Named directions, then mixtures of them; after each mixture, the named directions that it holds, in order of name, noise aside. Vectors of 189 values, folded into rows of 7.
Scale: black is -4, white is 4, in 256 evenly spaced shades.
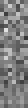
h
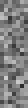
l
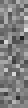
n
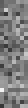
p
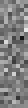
n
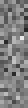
n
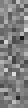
n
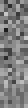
h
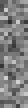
l, p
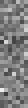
n, p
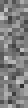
l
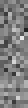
n, p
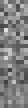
h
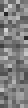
h, p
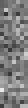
p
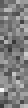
n, p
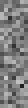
l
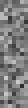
l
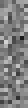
l, n
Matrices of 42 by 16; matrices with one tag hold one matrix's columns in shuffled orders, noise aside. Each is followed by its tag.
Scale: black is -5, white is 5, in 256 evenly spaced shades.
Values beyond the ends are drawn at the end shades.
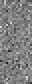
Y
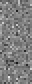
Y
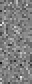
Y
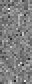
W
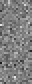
Y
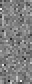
W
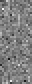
W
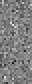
Y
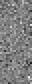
Y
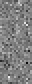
Y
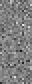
Y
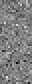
Y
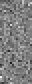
Y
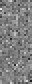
W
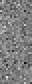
Y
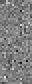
Y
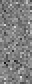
Y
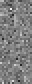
W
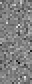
Y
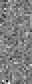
W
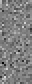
Y
